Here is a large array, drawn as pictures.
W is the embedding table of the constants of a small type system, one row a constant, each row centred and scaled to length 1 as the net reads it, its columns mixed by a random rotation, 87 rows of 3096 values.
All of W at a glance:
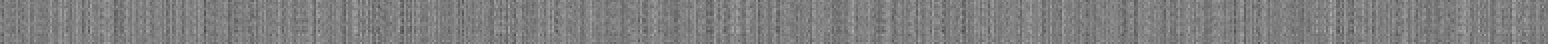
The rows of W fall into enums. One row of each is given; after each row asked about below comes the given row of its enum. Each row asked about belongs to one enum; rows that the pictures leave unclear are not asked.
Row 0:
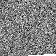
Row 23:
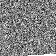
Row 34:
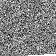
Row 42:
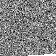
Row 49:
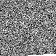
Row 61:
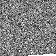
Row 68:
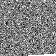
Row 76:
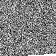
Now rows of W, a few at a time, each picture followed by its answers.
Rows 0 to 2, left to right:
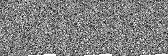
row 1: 61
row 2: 61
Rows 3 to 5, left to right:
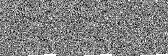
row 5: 68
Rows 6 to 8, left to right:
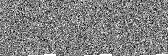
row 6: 42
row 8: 23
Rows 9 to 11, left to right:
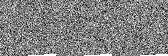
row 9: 76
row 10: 42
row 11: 0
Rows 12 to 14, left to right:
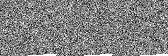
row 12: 49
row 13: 76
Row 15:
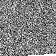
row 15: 76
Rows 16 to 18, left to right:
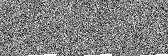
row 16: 34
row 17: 76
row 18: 0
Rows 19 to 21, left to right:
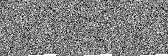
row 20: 42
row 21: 0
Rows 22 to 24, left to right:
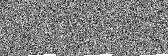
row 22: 0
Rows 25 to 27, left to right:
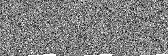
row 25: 61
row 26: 0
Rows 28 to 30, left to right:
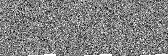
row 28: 42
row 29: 0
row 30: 61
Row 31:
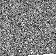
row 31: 61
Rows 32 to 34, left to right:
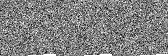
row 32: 49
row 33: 0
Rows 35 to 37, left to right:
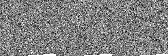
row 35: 61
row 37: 42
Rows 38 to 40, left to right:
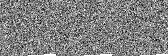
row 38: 23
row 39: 34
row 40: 42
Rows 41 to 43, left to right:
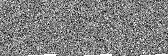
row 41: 34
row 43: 61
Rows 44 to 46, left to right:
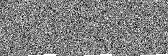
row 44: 0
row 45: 42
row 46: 68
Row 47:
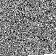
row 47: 42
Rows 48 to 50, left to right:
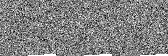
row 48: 42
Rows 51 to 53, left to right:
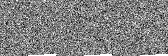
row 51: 68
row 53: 49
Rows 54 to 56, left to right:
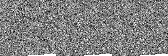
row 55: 61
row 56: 61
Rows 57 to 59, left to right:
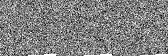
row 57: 76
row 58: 42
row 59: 49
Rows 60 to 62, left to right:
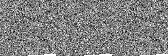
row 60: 42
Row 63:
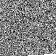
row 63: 42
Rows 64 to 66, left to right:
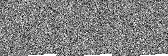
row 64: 0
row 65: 76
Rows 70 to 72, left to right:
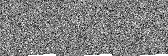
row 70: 61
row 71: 0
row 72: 49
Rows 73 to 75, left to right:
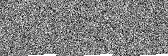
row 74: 42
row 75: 76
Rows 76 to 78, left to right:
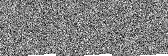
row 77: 61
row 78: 34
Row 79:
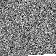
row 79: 0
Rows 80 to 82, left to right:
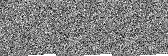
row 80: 0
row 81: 34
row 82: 34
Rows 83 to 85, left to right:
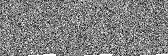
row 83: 61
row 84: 0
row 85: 76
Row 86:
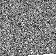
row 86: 61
